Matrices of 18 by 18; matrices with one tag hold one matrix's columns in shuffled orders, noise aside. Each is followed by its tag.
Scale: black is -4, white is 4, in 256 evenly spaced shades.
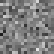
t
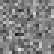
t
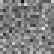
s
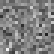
t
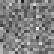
s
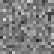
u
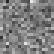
s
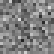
u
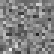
t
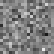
t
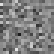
t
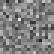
u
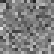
s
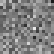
s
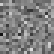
t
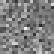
s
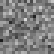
u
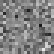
t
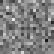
u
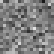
s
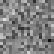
u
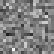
t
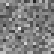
s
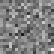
t
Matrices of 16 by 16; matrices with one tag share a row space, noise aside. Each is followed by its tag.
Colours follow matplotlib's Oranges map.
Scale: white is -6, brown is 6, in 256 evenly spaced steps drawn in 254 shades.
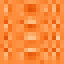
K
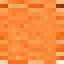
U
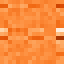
U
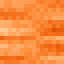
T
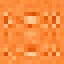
K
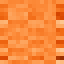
U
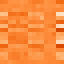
U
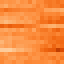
T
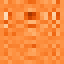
K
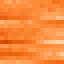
T
